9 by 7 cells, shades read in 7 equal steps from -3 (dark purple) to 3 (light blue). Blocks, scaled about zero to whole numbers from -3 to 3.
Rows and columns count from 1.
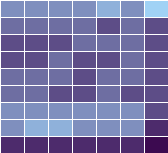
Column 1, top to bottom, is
1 0 -1 -1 0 0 1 1 -2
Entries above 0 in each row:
7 0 0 0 0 0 6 6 0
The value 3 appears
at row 1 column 7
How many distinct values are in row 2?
2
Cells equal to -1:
18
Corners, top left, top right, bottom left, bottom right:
1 3 -2 -3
